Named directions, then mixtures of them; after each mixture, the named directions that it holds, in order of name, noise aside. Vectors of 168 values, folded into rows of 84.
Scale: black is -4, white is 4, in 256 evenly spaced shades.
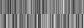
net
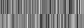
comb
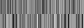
comb, net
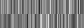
comb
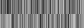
comb, net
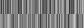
comb, net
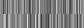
comb, net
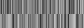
comb, net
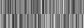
net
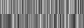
comb, net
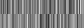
comb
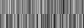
net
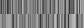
comb, net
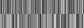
comb, net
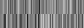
comb, net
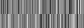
comb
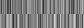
comb, net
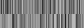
comb, net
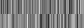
comb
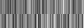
net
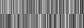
comb, net
